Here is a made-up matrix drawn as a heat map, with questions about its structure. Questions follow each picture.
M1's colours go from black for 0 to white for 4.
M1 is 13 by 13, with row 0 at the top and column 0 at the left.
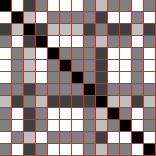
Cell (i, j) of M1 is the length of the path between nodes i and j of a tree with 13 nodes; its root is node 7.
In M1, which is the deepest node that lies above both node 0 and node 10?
2
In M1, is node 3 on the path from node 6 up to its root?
no
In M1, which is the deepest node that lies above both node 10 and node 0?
2
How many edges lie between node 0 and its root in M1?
2
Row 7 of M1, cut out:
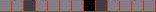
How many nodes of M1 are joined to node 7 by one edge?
2
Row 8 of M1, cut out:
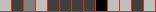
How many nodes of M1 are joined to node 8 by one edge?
6
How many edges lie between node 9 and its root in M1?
2
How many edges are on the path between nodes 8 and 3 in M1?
3
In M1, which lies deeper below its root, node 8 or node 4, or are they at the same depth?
node 4
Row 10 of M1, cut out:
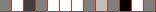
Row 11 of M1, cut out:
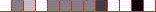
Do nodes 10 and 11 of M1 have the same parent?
no
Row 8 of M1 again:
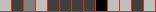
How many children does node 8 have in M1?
5
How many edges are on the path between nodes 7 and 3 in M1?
2
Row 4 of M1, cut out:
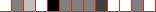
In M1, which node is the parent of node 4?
8
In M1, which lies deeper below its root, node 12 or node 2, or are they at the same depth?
node 12
